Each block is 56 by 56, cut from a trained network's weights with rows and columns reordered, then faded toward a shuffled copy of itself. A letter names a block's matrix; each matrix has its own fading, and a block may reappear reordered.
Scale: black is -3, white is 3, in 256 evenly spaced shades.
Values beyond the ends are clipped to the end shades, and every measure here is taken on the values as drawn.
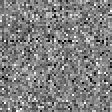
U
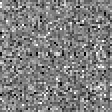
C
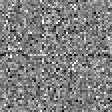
U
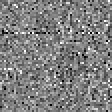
U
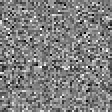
U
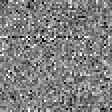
U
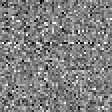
U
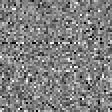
U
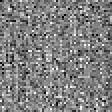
C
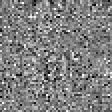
U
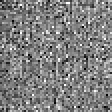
C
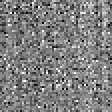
C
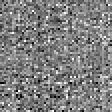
C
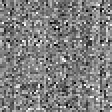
C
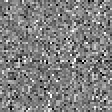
U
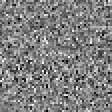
U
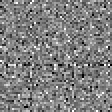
U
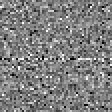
U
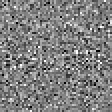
U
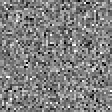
U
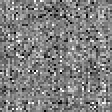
C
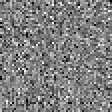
U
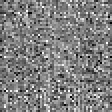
C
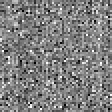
C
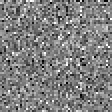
U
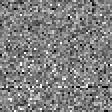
U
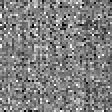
C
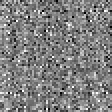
C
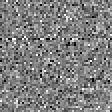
U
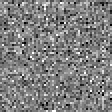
U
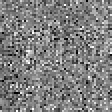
C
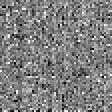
C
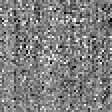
C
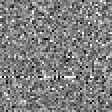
U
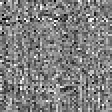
C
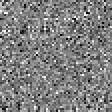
U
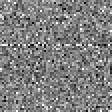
U
